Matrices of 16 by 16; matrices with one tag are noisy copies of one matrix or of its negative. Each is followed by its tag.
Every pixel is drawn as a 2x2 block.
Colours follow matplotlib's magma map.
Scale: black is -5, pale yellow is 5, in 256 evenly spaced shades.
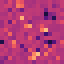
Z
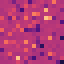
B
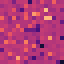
B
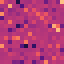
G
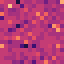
G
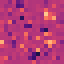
Z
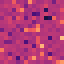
B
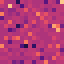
G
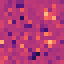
Z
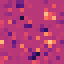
Z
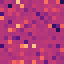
G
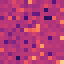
B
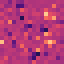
Z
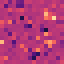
Z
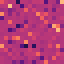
G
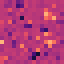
Z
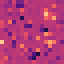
Z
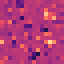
Z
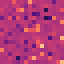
B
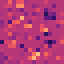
Z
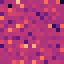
G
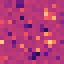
Z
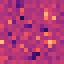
Z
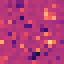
Z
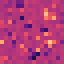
Z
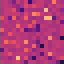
B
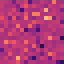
B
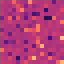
B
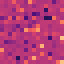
B
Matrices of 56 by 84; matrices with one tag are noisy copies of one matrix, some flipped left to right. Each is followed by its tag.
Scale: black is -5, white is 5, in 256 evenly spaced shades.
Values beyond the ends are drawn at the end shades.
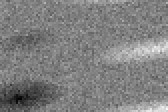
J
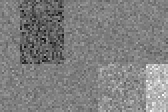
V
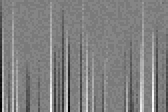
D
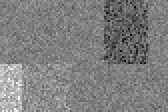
V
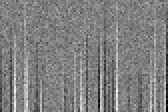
D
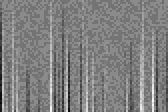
D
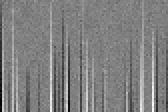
D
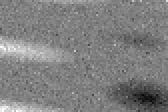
J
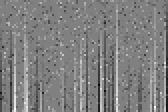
D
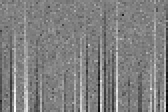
D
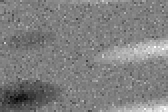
J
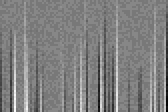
D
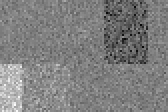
V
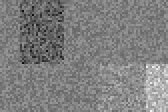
V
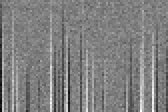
D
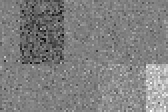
V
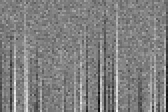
D
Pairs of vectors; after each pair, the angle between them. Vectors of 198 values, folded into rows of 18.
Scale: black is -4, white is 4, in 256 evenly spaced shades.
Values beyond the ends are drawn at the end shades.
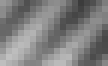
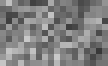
partly aligned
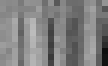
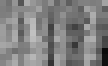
nearly parallel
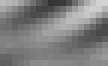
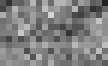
partly opposed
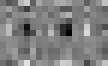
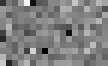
partly aligned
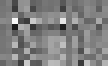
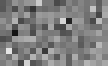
partly aligned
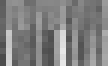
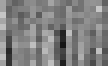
nearly opposite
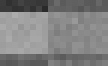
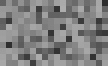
orthogonal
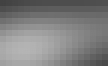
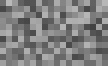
orthogonal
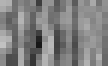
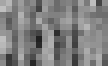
nearly parallel
